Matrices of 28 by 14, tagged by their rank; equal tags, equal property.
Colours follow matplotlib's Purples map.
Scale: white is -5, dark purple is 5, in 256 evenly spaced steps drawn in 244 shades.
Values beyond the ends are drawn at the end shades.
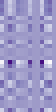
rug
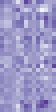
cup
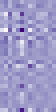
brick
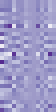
brick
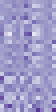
cup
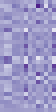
brick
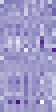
cup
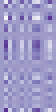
rug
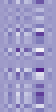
rug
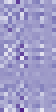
cup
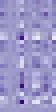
brick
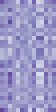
brick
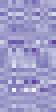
brick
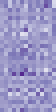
cup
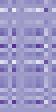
rug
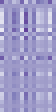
rug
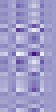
rug
